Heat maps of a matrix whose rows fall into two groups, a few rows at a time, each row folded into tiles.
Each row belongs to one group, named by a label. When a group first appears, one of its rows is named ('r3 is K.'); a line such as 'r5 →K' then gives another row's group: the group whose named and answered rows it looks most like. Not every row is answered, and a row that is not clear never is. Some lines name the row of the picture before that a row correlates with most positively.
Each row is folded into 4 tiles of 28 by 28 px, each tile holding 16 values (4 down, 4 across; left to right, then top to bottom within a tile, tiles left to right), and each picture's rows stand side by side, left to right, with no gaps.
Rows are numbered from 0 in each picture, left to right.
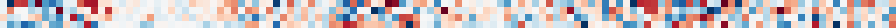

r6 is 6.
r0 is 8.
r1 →8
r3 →6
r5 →8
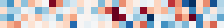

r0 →6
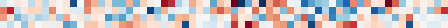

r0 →8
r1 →6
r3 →6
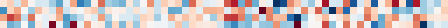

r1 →8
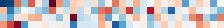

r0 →6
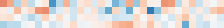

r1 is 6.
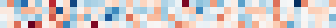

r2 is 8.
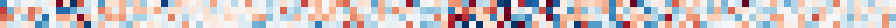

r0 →8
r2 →8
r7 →6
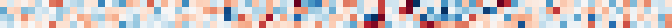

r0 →6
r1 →8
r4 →6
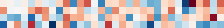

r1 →8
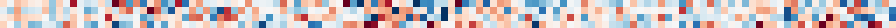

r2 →8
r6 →8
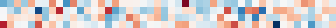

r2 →6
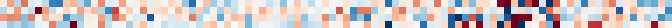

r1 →8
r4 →6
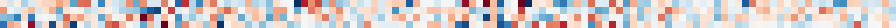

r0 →6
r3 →8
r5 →6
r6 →8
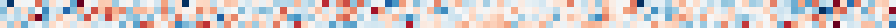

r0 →8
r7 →6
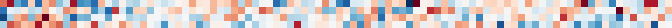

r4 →6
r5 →8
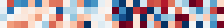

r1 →6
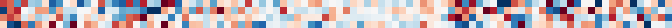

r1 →6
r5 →8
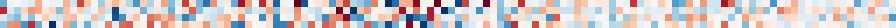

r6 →6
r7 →8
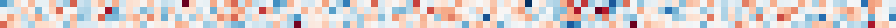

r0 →6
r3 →8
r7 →8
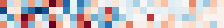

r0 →6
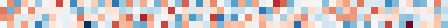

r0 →8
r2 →6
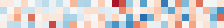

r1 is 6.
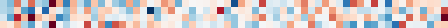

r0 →6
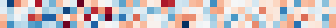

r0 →8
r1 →6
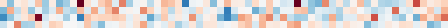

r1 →8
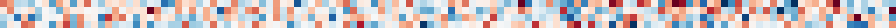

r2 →8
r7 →6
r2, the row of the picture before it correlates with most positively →1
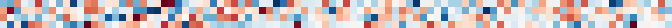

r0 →8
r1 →6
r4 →6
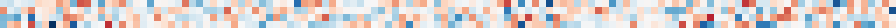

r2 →8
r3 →6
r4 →6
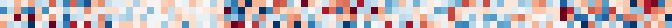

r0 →6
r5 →8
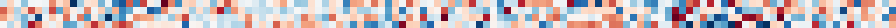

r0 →8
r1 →6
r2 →6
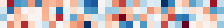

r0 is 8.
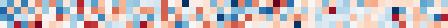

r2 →6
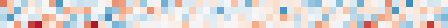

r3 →8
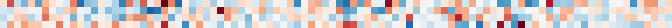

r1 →6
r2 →8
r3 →6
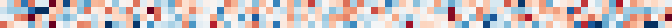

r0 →6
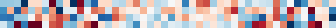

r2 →8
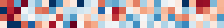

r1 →8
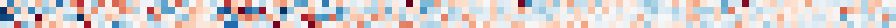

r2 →6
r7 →8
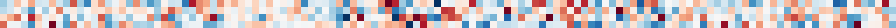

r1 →8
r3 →6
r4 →8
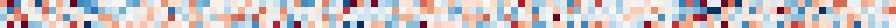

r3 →8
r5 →8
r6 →6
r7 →6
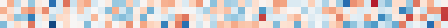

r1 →6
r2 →6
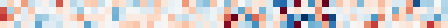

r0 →8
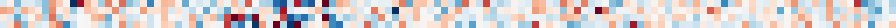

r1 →8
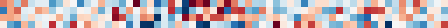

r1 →8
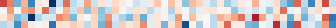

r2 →6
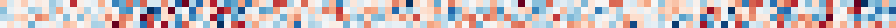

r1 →6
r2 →6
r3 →8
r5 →6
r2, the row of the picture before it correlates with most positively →1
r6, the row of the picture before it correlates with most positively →1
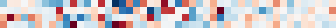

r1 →6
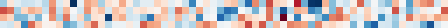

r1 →8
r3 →8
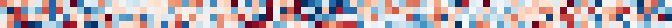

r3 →6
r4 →8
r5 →8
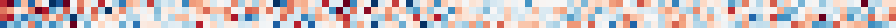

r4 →6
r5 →6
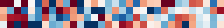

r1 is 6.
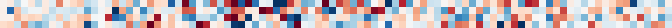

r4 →6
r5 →8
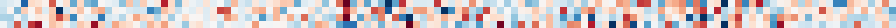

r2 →8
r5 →6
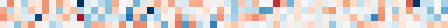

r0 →8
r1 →6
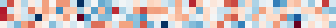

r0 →8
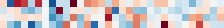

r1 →6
